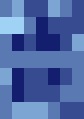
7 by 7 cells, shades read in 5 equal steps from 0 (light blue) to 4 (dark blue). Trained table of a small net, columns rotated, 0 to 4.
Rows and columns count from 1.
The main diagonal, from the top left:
2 0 3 2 4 2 3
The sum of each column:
11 16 17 20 19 18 16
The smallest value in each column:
0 0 1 1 1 2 1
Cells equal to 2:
17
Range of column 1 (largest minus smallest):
2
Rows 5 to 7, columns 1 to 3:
1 4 3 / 2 4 3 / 2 1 1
